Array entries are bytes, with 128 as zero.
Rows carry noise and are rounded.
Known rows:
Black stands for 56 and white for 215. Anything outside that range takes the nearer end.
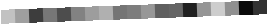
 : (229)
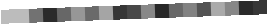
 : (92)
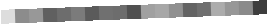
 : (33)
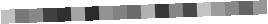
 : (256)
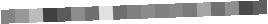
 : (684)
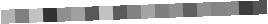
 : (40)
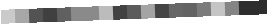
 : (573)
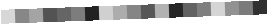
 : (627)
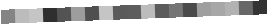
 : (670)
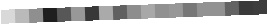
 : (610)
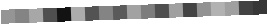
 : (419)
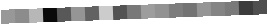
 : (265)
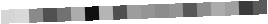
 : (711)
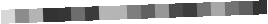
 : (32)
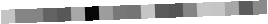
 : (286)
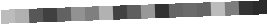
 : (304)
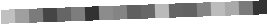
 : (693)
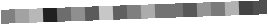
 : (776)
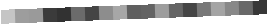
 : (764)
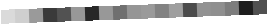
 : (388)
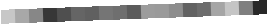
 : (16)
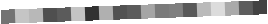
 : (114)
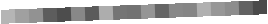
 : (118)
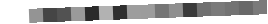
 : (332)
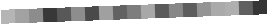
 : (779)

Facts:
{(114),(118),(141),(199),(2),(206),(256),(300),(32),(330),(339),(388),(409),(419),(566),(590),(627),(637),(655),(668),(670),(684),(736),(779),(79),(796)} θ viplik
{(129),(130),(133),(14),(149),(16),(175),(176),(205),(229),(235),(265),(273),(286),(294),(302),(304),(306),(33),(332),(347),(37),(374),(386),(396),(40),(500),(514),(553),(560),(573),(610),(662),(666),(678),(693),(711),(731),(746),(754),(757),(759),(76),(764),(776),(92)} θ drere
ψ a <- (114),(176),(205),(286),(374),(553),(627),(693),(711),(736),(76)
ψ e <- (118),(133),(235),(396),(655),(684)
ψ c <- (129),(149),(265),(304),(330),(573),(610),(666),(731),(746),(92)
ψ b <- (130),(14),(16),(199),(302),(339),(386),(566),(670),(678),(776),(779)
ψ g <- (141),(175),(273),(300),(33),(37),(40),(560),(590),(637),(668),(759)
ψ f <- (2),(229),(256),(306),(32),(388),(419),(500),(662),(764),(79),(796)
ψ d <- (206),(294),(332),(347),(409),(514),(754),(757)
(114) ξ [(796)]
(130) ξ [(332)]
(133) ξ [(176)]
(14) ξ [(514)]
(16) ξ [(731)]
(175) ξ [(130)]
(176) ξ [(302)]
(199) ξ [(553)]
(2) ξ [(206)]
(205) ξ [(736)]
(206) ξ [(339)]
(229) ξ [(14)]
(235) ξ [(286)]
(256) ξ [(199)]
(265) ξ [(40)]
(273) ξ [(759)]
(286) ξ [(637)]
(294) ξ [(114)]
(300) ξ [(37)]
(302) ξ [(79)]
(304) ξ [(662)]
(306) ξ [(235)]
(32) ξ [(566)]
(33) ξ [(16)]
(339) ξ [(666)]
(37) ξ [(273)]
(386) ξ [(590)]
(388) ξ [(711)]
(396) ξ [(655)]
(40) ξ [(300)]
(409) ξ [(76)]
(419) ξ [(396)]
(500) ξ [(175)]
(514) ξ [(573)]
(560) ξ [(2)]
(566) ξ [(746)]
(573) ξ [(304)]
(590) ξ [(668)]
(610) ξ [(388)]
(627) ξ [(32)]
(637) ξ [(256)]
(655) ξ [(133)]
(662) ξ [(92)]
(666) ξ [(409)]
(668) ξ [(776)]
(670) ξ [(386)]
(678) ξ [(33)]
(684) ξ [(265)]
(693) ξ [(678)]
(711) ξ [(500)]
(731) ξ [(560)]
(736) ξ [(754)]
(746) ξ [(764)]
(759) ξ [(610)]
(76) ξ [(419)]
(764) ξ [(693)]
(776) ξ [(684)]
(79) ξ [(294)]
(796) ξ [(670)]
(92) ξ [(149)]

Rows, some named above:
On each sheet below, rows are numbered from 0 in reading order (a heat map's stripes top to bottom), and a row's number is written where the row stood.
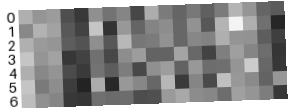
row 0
(409)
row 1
(176)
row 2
(118)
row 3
(764)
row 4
(339)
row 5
(256)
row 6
(731)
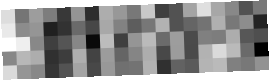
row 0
(235)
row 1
(746)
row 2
(130)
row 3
(302)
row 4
(754)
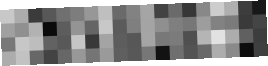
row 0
(14)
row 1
(265)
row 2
(114)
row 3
(662)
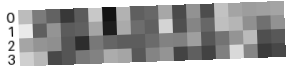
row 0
(553)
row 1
(637)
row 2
(2)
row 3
(514)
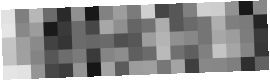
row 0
(306)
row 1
(746)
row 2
(731)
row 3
(693)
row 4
(500)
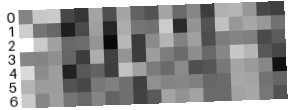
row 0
(796)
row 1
(199)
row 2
(175)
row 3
(76)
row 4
(566)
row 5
(206)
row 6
(560)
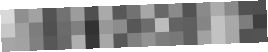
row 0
(141)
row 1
(693)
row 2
(374)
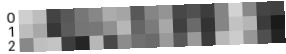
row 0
(514)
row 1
(14)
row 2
(79)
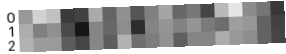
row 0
(294)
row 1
(666)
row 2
(118)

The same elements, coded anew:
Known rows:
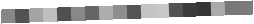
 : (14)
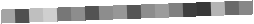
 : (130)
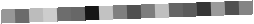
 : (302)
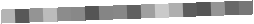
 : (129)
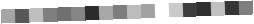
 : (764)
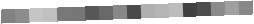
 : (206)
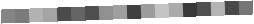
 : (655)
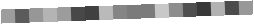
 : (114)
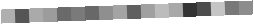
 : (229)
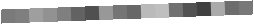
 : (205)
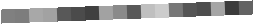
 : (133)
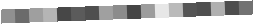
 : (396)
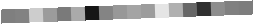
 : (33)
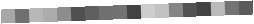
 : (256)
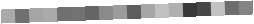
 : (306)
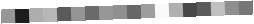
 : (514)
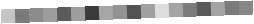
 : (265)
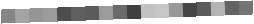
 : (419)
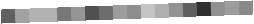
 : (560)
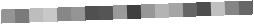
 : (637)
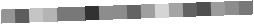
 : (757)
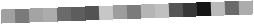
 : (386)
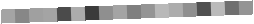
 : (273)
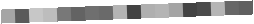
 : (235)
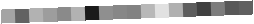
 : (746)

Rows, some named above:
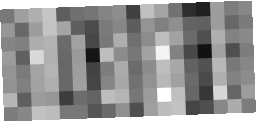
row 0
(339)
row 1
(711)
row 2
(141)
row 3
(566)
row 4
(141)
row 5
(141)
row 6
(684)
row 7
(206)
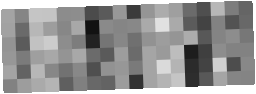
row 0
(637)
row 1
(746)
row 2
(175)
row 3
(731)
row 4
(32)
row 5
(409)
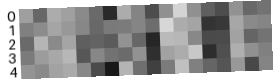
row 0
(627)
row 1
(2)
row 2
(76)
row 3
(409)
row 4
(176)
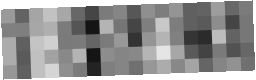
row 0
(711)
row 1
(176)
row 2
(199)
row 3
(746)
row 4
(175)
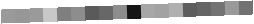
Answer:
(666)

